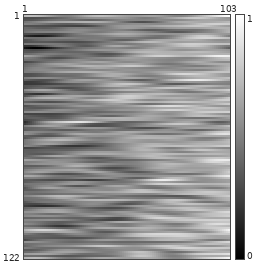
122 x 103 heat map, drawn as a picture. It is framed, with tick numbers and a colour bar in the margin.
The top left is the ninth with the lowest average. Streaks run across, left to right. The field climbs toward the right. The histogram is bell-shaped.
